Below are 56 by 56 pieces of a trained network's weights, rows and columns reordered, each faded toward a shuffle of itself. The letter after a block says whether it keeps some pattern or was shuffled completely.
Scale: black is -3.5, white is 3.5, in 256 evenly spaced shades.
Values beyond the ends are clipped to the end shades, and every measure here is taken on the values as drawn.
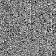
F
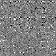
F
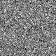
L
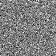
L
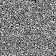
L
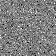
L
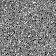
L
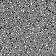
L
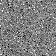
L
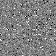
F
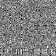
F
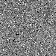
L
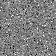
L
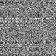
F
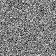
L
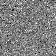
L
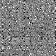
F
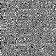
F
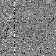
F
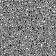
L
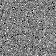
L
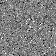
L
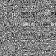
F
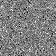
L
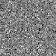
F
